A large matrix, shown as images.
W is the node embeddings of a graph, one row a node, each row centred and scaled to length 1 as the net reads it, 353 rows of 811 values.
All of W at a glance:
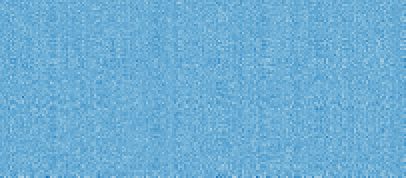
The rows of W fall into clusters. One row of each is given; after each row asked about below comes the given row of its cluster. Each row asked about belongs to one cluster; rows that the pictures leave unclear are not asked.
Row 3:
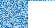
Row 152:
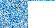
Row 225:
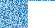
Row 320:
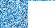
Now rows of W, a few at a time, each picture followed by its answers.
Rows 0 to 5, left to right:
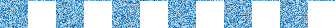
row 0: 225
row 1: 320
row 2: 152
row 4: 320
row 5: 320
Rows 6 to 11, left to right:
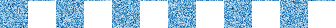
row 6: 3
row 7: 3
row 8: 320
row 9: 225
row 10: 225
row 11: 152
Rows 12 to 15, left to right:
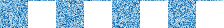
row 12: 225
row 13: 152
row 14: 3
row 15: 3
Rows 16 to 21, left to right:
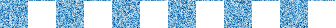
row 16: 225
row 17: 152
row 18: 3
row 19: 152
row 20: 152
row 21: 320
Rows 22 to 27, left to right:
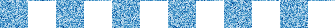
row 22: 320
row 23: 3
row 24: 225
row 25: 3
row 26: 320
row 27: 3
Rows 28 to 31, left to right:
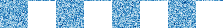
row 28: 225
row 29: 152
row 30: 3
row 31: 152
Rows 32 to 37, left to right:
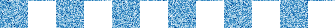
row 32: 320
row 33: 3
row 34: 225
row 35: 3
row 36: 320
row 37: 3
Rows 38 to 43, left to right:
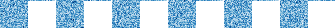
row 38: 3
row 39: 152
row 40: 3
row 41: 3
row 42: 3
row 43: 152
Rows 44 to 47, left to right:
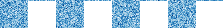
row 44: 320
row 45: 320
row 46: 152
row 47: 225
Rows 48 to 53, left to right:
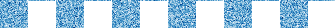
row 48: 320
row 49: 225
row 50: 320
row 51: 3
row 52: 225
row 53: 3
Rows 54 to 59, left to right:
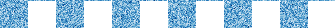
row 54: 152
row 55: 320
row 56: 152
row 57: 225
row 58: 320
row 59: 3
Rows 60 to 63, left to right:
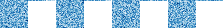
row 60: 3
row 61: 3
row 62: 152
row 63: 320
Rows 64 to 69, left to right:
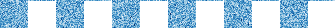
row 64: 320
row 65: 3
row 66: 225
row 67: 320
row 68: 152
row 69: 3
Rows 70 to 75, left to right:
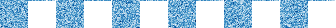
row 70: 3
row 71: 225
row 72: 152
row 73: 3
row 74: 320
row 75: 3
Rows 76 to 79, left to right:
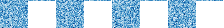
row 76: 225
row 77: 225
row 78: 225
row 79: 152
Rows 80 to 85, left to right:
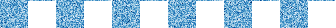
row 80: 3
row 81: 3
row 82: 152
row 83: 3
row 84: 3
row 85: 320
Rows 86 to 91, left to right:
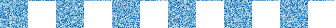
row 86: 225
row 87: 320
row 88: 3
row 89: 320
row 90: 3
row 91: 3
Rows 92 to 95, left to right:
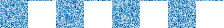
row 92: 3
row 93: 152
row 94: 225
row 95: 152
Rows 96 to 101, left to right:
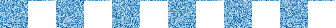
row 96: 3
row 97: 3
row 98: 225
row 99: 3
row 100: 152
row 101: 3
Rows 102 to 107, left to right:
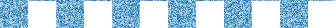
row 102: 225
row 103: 225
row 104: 225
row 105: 152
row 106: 320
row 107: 3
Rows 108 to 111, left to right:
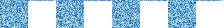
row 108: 3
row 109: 225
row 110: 225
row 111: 3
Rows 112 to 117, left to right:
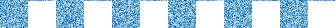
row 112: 3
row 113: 152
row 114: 320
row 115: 3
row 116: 225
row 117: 320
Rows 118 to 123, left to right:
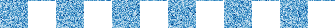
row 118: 225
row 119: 225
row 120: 225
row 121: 225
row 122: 152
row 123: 225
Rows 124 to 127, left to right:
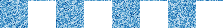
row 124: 320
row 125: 320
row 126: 225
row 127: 225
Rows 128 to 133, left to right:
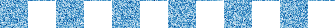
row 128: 152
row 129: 152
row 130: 152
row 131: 3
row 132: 225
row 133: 225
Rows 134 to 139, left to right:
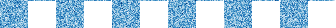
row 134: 152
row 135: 225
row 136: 320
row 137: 3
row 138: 225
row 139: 3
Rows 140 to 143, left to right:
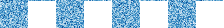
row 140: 225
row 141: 3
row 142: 320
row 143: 152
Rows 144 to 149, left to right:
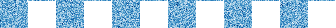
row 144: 320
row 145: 152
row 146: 3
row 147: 320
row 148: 225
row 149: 320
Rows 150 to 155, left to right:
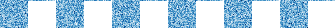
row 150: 3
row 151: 225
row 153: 3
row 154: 3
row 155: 3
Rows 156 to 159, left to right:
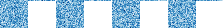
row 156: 152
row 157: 225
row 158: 3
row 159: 3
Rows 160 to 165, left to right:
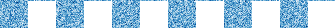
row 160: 152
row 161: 152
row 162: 320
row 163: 320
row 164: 320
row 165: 320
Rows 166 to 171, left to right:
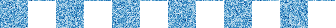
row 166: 320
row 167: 225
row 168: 320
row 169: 152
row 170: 3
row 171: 225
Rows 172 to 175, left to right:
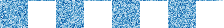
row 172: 225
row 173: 320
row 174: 152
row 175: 3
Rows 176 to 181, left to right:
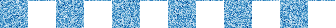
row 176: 320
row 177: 320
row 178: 225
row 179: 152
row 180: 3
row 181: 225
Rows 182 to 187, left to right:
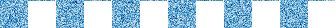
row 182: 152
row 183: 152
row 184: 152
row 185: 225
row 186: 320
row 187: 3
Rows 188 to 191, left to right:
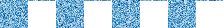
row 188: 225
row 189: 152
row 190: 320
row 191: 320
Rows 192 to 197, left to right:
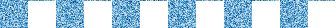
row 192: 3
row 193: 152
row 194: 152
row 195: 152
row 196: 3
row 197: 320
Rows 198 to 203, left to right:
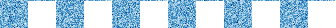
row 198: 152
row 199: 3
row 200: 3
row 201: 225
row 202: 320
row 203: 320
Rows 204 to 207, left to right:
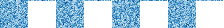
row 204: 320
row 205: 320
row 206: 225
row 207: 320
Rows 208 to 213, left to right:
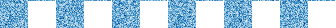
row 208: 152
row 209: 225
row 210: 320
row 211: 152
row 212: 152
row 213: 152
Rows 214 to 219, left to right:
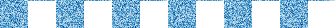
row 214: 152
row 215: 3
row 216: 3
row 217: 3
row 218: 225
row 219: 3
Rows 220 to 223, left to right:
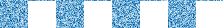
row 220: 152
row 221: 225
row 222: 3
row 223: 320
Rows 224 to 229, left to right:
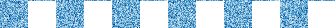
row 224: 152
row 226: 3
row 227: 225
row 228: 3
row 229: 225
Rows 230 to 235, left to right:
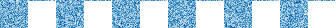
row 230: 320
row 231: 225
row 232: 3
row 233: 320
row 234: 3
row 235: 152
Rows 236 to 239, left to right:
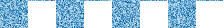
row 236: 225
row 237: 3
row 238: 152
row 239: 225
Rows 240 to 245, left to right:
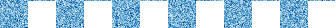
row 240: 152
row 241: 152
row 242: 225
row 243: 3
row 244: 320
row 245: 152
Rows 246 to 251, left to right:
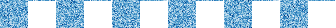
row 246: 225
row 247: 152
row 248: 3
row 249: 152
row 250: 3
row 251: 225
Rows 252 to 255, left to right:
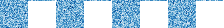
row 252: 3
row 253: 152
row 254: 225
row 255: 225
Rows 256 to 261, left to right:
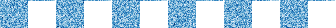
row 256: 3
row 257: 3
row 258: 3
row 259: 152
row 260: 3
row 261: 3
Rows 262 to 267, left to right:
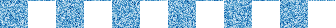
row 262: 152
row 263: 152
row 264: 3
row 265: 152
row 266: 225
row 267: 320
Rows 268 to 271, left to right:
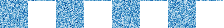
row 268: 152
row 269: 320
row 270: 225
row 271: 320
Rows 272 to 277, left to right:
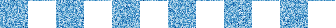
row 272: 3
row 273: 3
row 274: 152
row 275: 3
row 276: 320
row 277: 152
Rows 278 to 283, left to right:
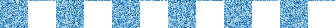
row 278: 320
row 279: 225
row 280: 320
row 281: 225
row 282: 3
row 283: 152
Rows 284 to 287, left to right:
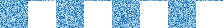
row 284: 3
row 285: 225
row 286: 152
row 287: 152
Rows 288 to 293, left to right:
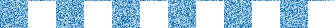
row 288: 320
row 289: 225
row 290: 152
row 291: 225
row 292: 320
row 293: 3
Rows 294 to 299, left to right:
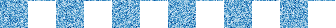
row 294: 152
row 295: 152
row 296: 320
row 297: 320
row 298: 3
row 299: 152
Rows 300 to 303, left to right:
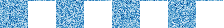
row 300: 152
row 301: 3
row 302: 152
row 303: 320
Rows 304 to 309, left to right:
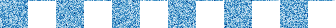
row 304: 225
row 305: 225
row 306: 320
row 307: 152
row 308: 3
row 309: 3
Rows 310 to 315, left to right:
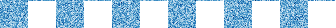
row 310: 225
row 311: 320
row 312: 320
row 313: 3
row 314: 152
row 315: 152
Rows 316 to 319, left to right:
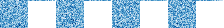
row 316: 320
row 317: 152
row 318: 3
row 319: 3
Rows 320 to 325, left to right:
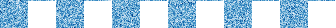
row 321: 3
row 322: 225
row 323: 3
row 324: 225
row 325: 152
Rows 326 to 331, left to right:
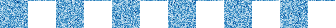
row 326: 152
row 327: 320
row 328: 225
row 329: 3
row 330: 3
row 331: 225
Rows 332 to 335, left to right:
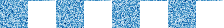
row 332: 3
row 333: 3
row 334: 225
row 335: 3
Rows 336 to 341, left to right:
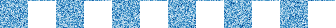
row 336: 152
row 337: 3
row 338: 225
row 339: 3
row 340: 320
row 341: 152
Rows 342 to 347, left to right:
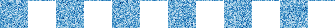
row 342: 320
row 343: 225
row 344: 320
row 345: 152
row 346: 225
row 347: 225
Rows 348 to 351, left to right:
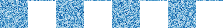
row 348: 320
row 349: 225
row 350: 320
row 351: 225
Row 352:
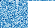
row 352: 320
